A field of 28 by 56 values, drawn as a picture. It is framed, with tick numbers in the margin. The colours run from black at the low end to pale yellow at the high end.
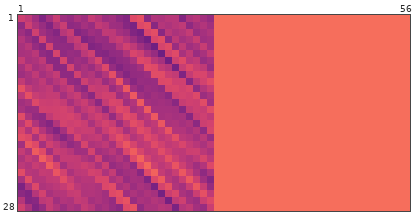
The table splits into one row of 2 panels. Panel 1,1: middling, slanting down to the right. Panel 1,2: high, flat.
